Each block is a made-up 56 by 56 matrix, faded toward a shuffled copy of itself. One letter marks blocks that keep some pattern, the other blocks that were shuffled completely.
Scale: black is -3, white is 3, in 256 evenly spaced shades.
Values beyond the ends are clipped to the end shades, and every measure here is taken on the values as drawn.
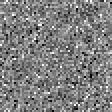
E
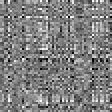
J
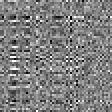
J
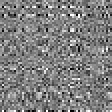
J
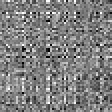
J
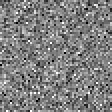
E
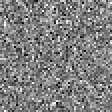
E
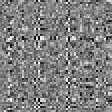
J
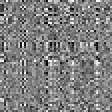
J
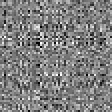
J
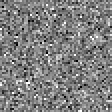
E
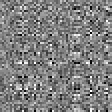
J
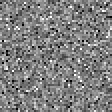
E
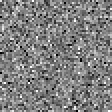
E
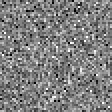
E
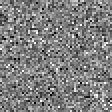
E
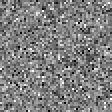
E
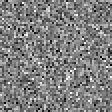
E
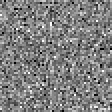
E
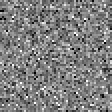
E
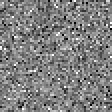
E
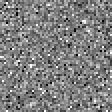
E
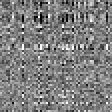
J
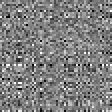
J
